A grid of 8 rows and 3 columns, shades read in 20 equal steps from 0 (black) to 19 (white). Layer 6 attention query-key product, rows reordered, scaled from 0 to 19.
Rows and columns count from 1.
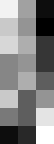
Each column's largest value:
18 13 19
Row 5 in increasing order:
7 10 13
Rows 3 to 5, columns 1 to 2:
16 13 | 10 11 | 10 13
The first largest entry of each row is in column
1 1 1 2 2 1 3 3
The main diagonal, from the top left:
18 11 4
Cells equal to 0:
1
